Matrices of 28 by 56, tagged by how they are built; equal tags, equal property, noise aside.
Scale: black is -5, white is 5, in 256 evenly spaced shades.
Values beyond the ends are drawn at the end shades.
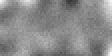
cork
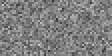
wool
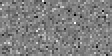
wool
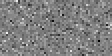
wool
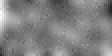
cork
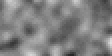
cork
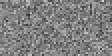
wool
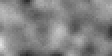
cork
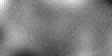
cork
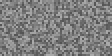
wool
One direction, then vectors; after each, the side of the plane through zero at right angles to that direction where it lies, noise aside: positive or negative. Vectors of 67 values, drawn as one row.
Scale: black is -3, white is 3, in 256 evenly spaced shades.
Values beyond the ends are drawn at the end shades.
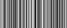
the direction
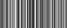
negative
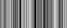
positive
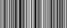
positive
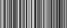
positive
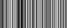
negative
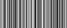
positive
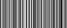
positive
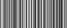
positive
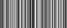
negative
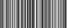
negative
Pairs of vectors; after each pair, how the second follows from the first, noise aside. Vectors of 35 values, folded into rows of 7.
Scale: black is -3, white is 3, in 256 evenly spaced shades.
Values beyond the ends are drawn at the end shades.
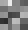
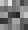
copied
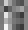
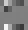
partly zeroed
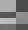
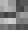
copied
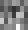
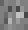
partly zeroed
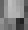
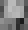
copied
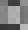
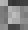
reversed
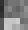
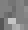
partly zeroed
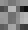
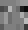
partly zeroed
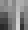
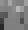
partly zeroed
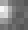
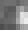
reversed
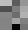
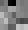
reversed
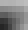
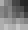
reversed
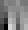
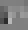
partly zeroed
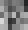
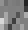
partly zeroed
